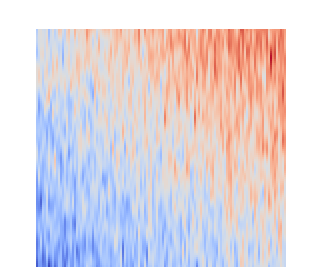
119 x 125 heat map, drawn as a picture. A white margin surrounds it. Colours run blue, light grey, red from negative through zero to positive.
The top right is the ninth with the highest average. Streaks run downward. The bottom left is the ninth with the lowest average. The field climbs toward the top right.
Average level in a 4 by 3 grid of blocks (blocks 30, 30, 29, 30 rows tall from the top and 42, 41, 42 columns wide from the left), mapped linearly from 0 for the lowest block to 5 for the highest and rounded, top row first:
345 | 234 | 123 | 012
